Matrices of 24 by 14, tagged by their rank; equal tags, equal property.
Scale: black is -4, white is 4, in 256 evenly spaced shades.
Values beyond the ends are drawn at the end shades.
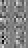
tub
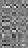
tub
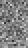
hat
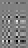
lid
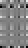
lid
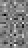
tub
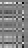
lid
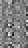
tub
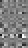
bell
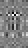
bell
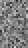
hat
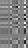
lid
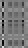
lid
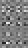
bell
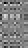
bell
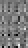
tub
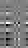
lid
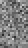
hat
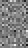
tub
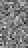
hat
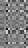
bell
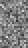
hat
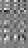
bell
